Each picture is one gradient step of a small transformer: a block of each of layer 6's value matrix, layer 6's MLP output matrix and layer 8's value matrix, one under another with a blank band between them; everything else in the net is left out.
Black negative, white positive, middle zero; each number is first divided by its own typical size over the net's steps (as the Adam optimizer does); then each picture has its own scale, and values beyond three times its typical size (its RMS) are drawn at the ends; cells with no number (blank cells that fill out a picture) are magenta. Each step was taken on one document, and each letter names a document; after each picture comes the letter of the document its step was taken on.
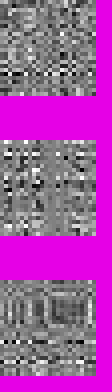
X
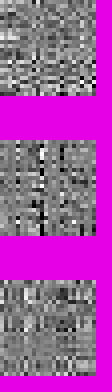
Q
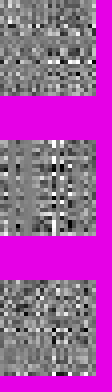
Q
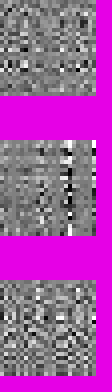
Q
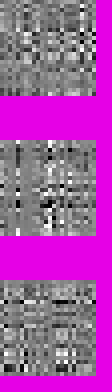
Q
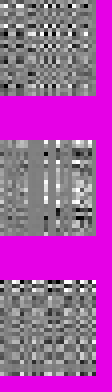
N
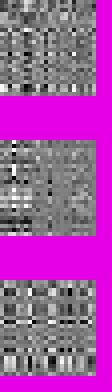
X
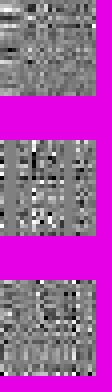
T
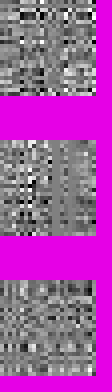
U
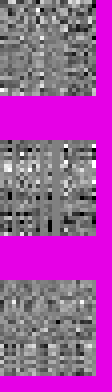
U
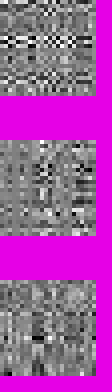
N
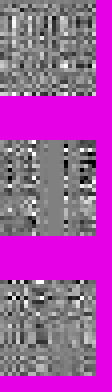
U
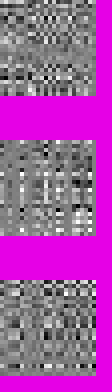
N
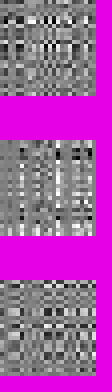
N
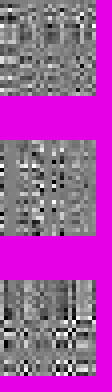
T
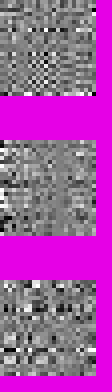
X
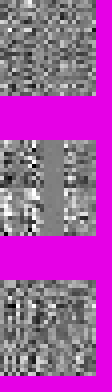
X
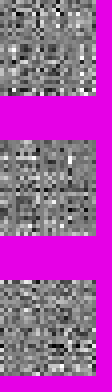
Q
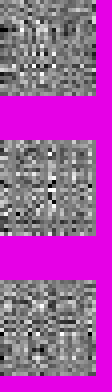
X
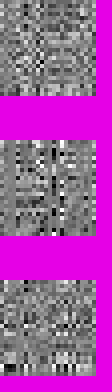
Q
